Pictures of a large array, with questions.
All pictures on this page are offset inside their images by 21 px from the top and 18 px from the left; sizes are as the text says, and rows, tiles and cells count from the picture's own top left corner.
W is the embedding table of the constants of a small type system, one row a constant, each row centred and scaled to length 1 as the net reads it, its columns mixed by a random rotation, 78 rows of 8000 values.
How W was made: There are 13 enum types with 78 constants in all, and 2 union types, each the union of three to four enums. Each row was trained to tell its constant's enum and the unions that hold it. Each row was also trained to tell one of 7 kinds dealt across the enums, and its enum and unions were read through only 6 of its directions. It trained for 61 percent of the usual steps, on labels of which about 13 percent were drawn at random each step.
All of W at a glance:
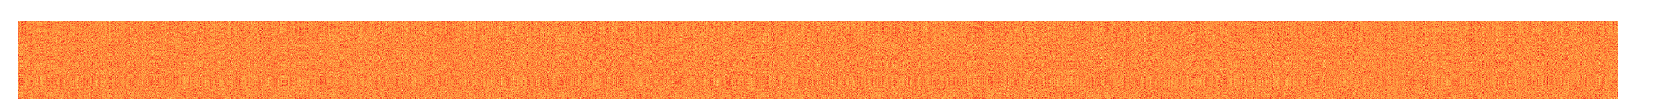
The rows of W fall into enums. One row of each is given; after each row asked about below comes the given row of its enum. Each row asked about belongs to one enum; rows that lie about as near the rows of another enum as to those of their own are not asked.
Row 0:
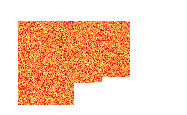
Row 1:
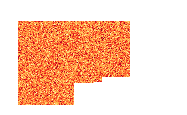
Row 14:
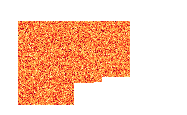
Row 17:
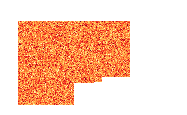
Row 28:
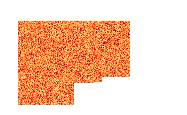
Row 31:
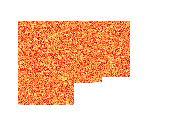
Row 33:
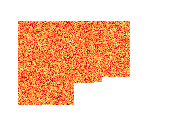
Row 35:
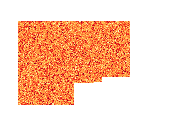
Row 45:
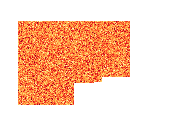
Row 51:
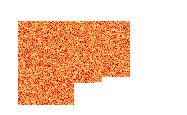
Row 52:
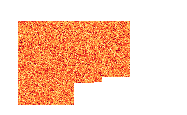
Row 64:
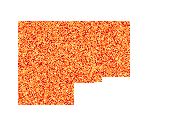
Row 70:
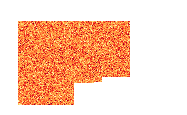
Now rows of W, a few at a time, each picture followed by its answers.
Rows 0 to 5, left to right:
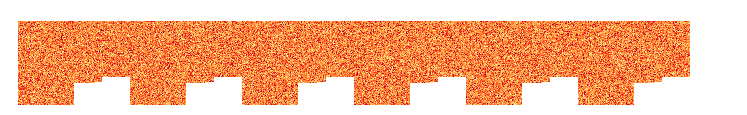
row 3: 52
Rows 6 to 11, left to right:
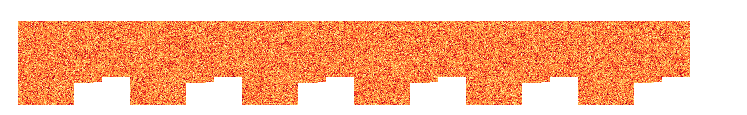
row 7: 1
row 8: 1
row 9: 51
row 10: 1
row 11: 70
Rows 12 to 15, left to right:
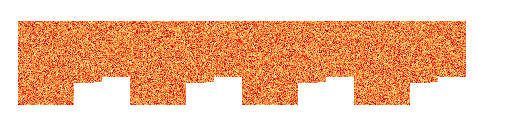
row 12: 14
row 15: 52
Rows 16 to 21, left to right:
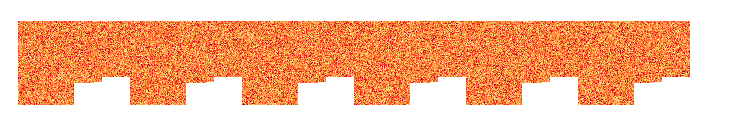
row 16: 0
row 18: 14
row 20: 51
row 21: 35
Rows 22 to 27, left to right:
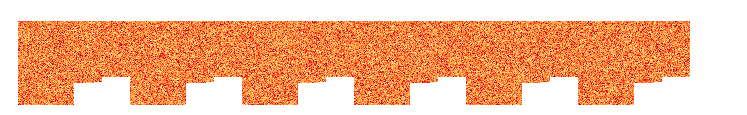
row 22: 14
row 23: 45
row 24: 45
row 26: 0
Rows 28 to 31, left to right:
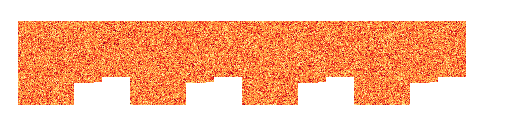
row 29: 70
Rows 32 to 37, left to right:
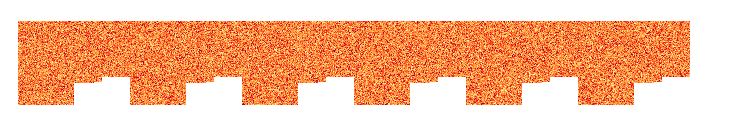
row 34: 14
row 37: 1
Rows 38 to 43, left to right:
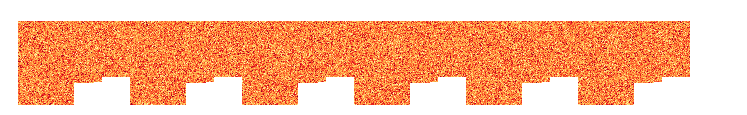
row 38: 35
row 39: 33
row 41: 45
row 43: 31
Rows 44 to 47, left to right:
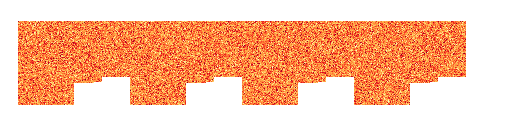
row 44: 0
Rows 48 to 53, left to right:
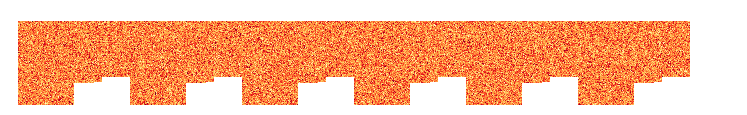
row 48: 1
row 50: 35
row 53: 33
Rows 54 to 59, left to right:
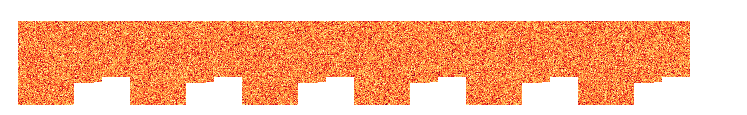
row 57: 35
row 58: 31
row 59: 52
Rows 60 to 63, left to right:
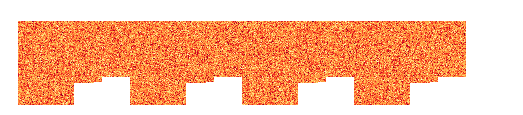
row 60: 52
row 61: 52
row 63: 52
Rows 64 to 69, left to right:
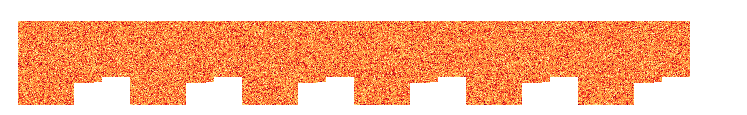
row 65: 45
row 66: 70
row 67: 45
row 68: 51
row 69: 14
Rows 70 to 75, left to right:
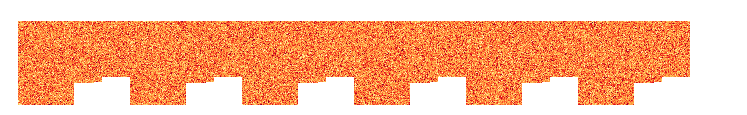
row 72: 45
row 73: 51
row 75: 33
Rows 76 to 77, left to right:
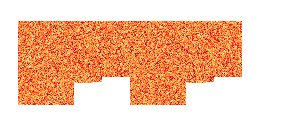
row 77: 70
